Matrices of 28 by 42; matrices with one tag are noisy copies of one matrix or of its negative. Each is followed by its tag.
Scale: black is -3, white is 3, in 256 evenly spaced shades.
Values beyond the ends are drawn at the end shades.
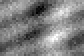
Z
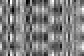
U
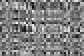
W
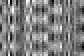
U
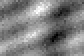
Z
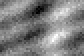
Z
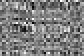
W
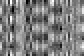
U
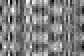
U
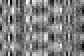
U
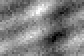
Z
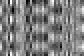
U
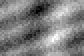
Z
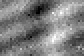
Z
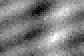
Z
